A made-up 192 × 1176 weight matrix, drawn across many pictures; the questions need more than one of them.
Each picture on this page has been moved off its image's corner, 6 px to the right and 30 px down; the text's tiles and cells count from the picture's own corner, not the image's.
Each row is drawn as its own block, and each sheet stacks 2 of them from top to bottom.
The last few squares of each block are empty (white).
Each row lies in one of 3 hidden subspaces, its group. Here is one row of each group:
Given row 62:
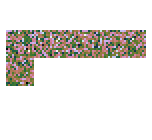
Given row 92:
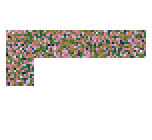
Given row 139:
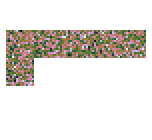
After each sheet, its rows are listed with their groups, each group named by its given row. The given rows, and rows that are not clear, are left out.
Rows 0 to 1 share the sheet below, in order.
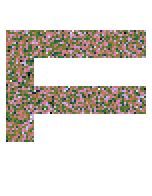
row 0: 139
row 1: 92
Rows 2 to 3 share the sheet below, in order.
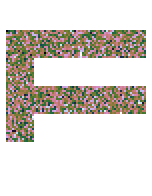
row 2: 62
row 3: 139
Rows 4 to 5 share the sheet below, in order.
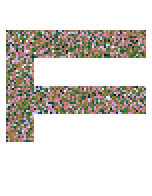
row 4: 92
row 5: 92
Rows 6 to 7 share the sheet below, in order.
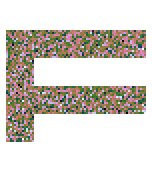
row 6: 139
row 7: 139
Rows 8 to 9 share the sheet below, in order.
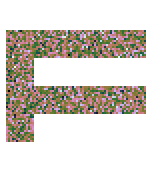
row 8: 139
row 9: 62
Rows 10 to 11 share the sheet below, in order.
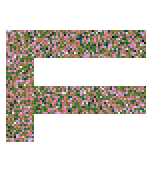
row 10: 92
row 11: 139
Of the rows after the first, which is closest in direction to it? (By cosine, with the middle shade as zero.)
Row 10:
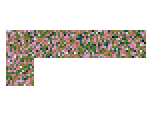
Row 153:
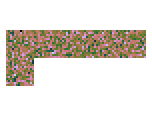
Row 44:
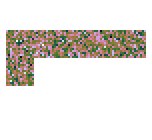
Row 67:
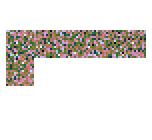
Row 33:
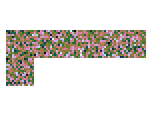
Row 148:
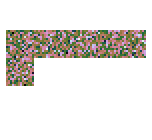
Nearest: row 67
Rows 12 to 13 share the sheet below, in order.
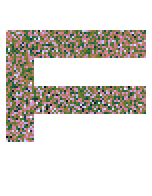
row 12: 62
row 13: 139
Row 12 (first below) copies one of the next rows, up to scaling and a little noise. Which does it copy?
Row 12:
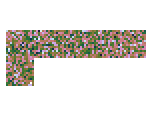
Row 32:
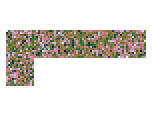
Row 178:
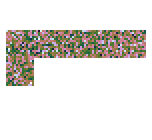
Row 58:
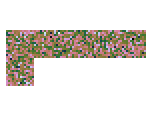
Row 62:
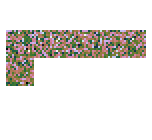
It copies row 178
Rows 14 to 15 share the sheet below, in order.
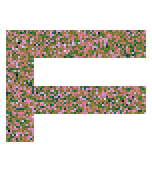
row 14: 62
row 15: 92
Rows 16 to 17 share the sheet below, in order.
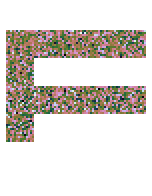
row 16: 139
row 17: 92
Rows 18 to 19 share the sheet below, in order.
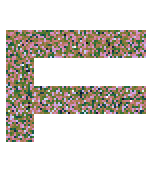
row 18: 92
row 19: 92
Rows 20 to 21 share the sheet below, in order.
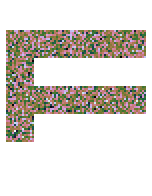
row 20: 139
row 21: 139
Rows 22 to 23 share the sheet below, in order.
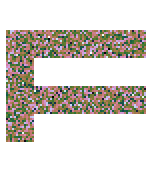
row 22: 139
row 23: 92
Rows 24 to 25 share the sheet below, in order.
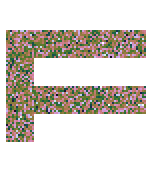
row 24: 92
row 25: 139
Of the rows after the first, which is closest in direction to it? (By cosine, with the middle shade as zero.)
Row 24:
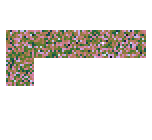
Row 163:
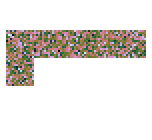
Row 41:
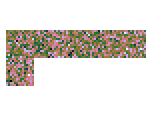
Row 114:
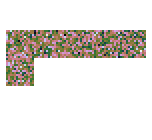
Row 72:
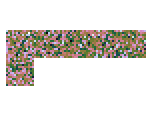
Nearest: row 163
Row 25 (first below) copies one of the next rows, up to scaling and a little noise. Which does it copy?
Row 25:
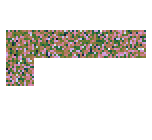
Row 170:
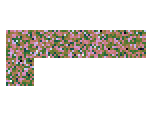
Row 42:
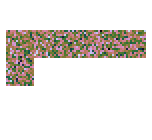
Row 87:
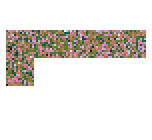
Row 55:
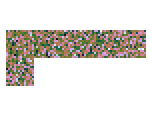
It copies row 55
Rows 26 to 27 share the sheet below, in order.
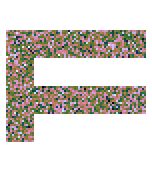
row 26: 92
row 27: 92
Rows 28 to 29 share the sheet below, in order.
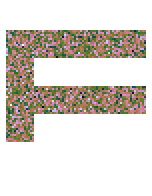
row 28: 92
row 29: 62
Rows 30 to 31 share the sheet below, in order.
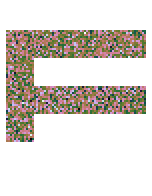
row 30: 92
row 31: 62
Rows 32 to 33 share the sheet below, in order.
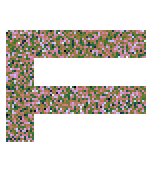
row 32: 62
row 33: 62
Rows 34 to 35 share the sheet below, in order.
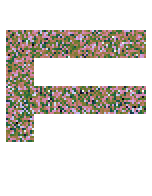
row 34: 92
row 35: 92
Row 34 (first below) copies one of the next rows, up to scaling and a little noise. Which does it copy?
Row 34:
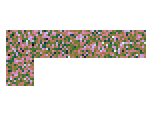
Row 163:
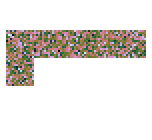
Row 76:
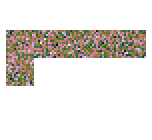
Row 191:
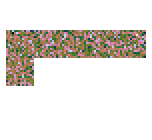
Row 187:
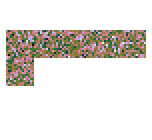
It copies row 187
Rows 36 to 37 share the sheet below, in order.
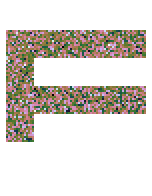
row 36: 92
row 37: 62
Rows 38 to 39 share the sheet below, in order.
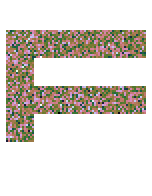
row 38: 92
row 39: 139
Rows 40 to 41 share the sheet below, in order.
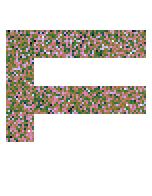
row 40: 62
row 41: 139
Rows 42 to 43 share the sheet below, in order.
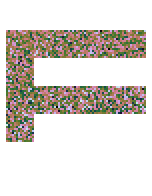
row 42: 139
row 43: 92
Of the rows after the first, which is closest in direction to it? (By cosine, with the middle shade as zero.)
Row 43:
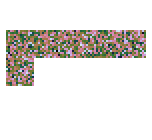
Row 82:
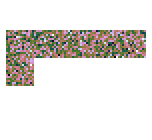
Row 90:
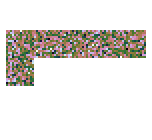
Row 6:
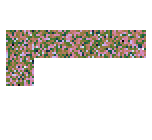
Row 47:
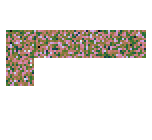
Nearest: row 82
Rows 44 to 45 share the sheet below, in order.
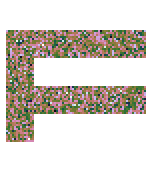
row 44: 139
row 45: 62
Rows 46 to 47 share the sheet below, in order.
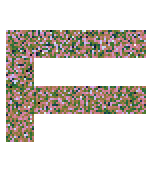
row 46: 62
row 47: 92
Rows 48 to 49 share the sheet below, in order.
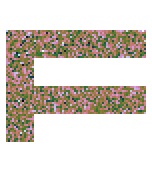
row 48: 62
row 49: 92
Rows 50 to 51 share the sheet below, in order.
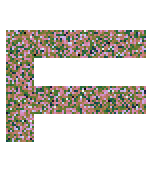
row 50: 139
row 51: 92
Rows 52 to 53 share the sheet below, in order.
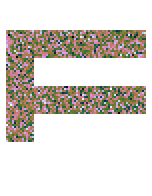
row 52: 92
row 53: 139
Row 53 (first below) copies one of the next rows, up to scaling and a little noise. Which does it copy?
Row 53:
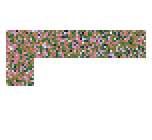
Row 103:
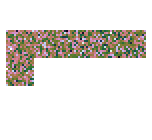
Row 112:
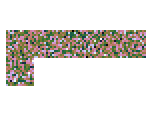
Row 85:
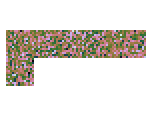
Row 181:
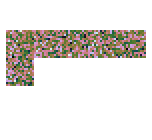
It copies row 103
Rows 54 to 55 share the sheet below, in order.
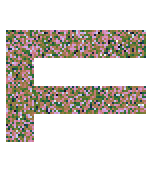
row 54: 62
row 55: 139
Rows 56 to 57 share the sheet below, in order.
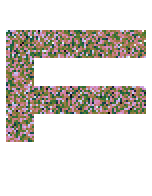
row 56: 62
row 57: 62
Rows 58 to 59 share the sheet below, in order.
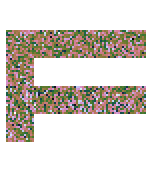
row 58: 62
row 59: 62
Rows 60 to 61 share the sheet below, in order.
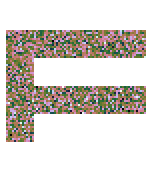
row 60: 92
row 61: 92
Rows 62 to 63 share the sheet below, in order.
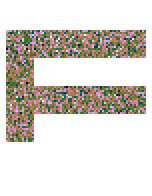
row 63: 139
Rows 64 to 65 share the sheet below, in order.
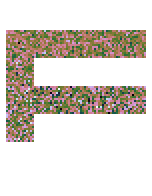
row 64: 62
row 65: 62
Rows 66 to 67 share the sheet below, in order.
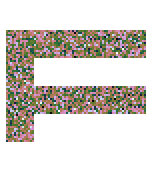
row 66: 62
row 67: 92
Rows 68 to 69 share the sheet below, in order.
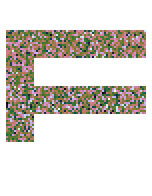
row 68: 62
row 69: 62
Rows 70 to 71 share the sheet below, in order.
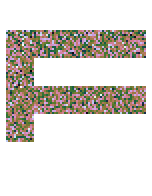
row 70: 92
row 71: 139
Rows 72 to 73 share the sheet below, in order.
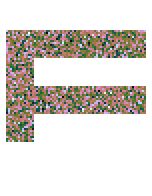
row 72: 62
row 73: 139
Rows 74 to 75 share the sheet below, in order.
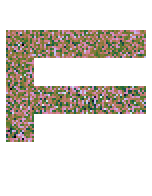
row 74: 92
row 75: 139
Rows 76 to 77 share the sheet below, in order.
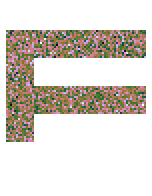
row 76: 92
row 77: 139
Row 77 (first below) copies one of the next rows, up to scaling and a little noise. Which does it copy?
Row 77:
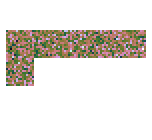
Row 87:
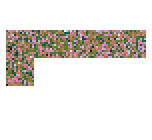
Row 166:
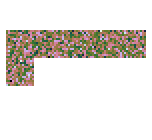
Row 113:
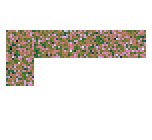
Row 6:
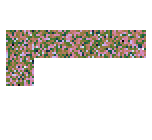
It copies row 113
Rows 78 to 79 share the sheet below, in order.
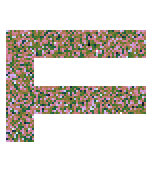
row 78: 62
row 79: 139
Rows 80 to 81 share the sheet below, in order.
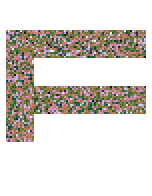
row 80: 139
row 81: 139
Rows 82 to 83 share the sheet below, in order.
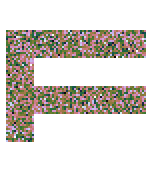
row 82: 92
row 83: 139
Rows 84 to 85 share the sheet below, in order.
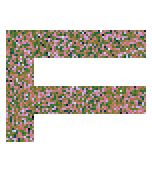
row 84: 139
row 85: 139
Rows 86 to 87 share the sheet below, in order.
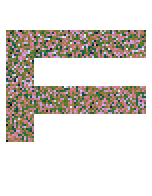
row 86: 139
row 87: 139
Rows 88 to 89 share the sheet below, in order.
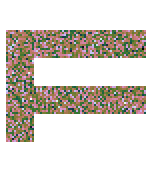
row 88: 139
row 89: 92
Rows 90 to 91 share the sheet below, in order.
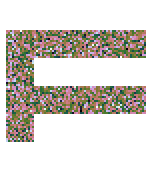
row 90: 139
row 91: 62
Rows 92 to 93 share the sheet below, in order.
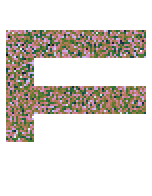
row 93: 139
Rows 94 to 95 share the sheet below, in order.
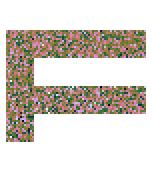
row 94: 139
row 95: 139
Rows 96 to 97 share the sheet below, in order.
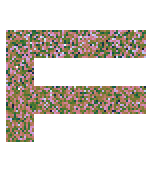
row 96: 92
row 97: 62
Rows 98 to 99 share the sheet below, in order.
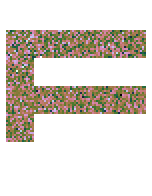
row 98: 92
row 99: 62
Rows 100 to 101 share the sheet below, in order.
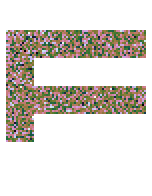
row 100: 62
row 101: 139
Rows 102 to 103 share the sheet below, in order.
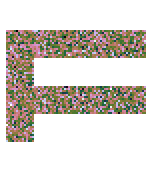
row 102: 139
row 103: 139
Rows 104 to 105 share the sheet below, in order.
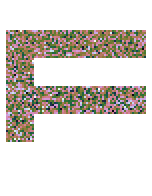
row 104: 139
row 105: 62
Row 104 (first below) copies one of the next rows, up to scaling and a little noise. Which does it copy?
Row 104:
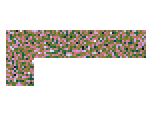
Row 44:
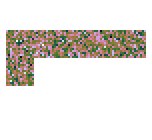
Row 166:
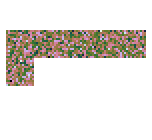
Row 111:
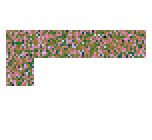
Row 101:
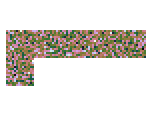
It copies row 101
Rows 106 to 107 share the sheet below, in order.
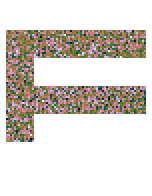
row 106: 139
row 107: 62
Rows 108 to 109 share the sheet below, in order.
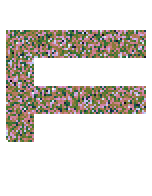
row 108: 139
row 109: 92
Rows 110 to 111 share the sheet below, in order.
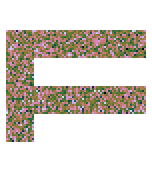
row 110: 139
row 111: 139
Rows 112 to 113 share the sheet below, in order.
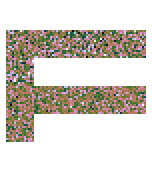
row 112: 139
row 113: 139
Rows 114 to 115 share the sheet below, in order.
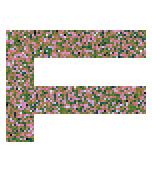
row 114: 92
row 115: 62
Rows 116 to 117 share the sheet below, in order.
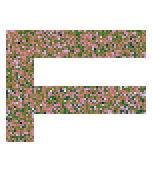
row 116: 62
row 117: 92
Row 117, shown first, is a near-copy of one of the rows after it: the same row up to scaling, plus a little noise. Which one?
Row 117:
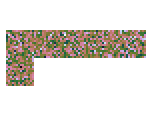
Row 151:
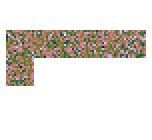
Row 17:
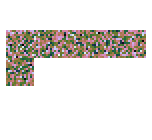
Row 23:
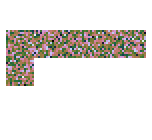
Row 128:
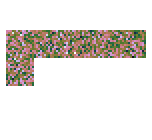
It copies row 151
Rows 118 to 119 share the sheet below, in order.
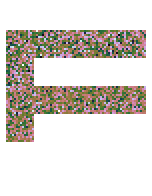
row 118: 92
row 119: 92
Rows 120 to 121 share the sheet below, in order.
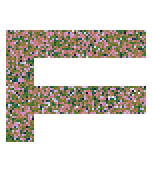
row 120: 139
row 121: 62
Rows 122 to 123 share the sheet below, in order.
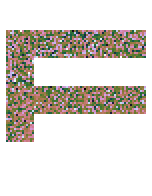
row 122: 139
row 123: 92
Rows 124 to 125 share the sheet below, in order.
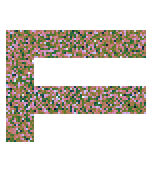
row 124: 139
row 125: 62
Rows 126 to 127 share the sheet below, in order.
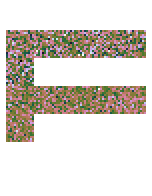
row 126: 139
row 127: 62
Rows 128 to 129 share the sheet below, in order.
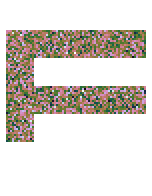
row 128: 92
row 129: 92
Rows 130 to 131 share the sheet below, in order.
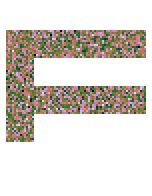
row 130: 62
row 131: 62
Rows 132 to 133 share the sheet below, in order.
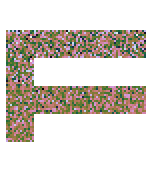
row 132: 92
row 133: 62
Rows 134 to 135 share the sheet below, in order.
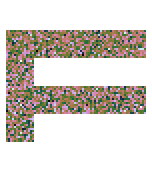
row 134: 139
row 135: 92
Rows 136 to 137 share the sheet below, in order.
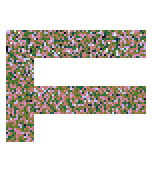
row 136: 62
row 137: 62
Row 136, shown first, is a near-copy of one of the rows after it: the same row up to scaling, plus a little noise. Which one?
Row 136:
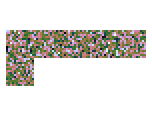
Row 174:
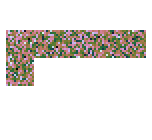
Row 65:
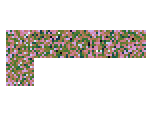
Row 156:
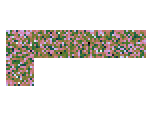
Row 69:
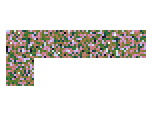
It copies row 69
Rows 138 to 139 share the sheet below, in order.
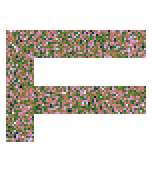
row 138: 92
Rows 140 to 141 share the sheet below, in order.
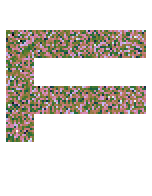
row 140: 92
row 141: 62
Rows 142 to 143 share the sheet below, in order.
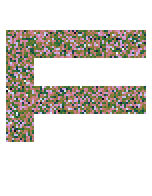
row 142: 62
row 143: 92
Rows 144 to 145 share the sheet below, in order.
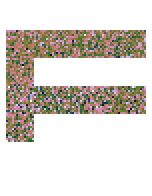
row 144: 62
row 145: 62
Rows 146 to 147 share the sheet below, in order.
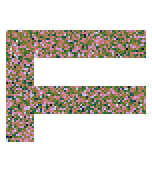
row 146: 139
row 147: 139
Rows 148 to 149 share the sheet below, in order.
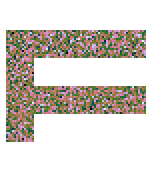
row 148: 92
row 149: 139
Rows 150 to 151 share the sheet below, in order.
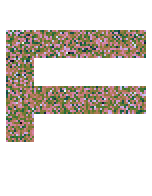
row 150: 92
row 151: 92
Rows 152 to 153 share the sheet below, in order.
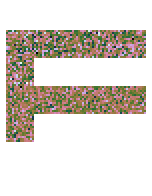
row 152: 62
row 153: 139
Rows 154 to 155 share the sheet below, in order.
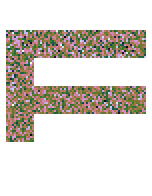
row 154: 92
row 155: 139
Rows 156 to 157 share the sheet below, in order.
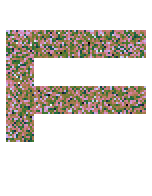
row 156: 62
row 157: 139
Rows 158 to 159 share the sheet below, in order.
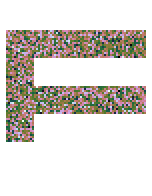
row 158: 62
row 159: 92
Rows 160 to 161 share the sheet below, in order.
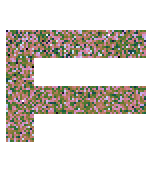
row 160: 62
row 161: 92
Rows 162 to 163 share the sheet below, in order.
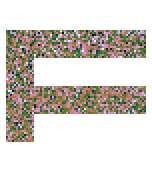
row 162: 62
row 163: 92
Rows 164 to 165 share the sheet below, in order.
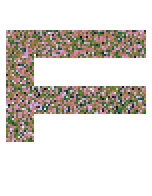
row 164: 62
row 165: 62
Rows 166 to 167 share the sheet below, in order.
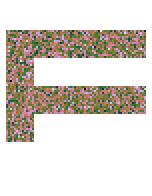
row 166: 139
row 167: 92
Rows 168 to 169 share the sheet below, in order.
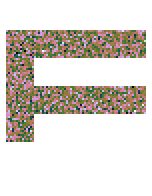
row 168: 62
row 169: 139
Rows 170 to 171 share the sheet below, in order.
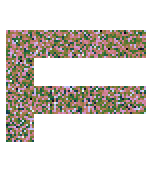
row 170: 139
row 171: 92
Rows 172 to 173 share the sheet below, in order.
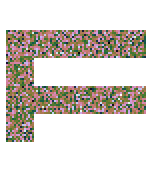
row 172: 62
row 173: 62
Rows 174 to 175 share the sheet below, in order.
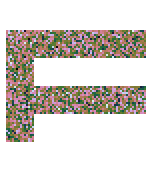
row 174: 62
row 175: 62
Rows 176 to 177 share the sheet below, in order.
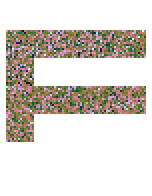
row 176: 62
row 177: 62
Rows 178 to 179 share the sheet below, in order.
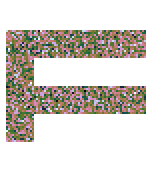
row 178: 62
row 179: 62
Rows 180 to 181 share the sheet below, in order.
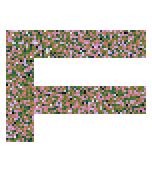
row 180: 139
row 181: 139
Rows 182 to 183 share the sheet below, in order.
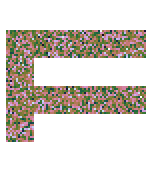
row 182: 139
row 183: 139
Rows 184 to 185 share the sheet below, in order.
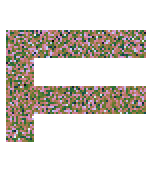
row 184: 92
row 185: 139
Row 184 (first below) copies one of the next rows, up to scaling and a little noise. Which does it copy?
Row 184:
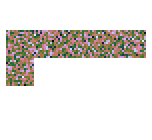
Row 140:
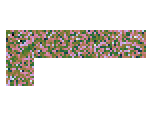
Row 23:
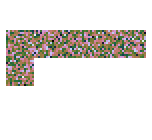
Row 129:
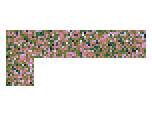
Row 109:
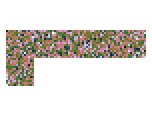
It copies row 23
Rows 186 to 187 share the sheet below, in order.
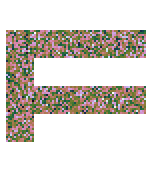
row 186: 62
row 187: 92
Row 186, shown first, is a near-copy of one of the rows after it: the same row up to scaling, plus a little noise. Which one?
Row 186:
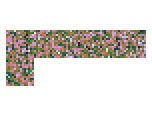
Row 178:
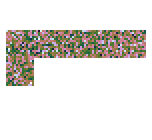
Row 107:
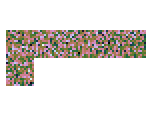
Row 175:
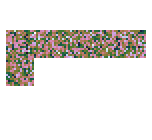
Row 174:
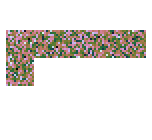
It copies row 175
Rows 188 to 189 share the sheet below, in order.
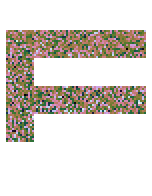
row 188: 139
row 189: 139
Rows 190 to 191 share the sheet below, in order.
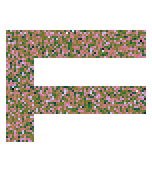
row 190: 139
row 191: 92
